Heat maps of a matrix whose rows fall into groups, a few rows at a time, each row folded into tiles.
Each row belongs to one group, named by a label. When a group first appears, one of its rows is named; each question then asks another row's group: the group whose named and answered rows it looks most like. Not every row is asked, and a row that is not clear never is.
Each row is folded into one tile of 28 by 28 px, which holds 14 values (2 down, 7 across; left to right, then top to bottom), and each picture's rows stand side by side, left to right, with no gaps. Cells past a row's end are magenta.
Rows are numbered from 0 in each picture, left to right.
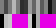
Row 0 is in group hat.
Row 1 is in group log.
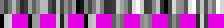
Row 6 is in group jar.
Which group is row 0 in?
hat
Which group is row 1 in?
hat
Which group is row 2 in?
log
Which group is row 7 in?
jar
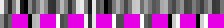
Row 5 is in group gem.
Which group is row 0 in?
log
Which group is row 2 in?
gem
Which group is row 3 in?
log
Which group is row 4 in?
gem
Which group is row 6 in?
hat
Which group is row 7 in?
hat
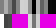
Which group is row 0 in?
gem
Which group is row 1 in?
log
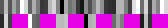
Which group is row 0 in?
jar
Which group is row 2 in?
log
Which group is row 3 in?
hat
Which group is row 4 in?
jar
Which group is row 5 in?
jar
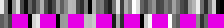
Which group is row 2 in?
hat
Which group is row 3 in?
log
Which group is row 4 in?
jar
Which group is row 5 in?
hat
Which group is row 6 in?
gem
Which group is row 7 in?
log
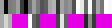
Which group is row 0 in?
log
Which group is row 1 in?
gem
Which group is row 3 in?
jar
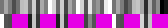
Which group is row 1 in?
jar
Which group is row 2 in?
jar
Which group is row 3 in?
jar
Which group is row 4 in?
gem
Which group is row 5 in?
log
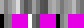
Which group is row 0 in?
hat
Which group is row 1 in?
gem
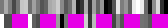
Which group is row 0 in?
gem
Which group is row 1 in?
gem
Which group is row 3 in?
log
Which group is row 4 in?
jar
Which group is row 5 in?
log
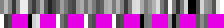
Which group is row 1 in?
hat
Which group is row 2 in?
gem
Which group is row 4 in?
gem
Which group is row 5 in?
hat
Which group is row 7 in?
jar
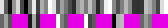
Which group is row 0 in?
log
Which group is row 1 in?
jar
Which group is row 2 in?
gem
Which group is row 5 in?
jar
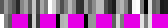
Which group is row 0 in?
gem
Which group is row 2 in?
hat
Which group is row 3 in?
hat
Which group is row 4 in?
jar
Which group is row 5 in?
log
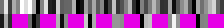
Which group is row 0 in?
jar
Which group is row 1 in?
log
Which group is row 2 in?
log
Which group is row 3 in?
log
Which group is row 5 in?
hat
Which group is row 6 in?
log
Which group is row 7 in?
hat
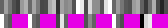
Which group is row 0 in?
gem
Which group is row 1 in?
gem
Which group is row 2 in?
jar
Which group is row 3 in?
jar
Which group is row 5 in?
hat
